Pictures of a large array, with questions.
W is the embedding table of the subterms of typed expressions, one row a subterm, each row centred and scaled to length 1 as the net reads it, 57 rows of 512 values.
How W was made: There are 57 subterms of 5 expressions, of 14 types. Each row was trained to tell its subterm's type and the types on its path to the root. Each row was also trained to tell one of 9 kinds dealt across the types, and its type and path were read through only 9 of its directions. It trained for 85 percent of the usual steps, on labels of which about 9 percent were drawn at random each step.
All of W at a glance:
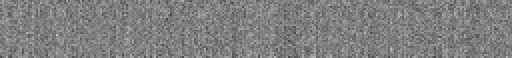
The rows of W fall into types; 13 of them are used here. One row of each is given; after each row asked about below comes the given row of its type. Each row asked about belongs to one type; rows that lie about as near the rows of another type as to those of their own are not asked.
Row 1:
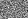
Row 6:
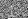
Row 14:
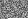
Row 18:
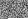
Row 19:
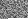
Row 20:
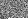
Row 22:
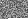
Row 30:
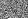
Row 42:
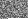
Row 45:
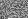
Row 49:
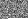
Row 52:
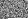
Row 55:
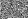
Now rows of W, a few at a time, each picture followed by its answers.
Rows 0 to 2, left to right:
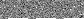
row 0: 22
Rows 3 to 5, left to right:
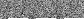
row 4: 52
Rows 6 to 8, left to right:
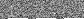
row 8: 20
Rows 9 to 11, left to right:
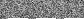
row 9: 55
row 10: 52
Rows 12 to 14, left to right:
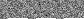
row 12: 55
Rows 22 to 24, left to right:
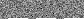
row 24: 19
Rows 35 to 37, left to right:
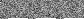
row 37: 55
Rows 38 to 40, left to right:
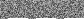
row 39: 52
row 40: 42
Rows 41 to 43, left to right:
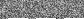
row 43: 49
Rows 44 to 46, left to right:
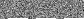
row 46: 22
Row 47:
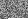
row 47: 20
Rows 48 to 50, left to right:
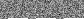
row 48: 1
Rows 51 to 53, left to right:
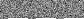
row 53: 49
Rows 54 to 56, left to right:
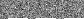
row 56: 49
